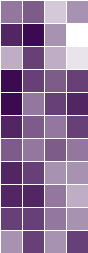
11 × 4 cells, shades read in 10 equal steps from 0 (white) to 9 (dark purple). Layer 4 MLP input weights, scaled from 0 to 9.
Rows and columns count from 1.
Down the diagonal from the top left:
5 9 3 7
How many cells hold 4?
7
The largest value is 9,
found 3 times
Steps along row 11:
up down up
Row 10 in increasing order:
4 5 7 7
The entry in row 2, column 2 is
9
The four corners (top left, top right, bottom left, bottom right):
5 4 4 7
